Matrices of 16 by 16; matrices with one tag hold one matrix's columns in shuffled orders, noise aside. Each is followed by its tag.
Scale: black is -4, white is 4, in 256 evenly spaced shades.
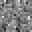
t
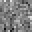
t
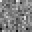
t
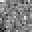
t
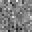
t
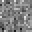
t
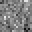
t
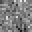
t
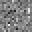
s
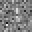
s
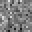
t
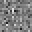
s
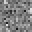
s
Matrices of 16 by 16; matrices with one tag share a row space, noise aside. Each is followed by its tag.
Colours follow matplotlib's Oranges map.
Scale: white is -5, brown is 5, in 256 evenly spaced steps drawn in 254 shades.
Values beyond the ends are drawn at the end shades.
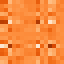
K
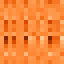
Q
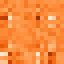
K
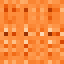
Q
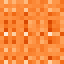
Q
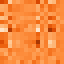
K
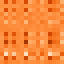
Q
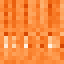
Q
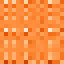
Q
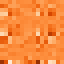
K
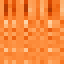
Q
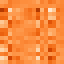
K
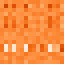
Q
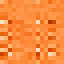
K
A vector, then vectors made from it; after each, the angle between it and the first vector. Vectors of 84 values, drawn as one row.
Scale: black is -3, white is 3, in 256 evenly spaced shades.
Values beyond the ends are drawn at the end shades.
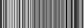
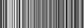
nearly parallel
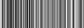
nearly opposite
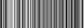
nearly parallel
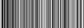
partly opposed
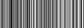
partly opposed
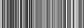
nearly opposite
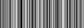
orthogonal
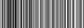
nearly opposite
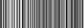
nearly parallel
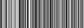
partly aligned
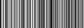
partly aligned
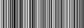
orthogonal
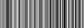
orthogonal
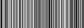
partly aligned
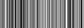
partly opposed
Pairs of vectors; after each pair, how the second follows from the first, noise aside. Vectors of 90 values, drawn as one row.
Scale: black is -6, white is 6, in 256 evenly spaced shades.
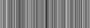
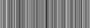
copied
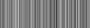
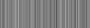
shrunk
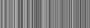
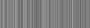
shrunk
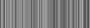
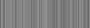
shrunk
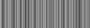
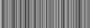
copied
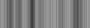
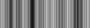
scaled up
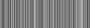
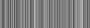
copied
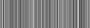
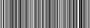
scaled up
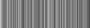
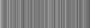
shrunk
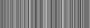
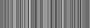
copied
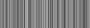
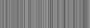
shrunk
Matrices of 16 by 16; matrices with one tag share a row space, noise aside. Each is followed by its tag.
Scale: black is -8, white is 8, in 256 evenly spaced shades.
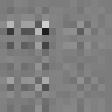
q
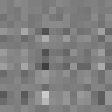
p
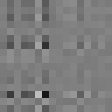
q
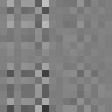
q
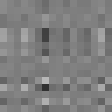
p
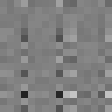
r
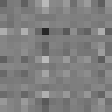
p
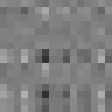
p
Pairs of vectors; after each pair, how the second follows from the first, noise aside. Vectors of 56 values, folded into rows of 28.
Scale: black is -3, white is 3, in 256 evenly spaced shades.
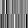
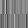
shrunk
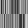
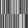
negated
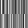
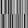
negated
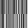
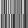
reversed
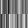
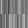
shrunk
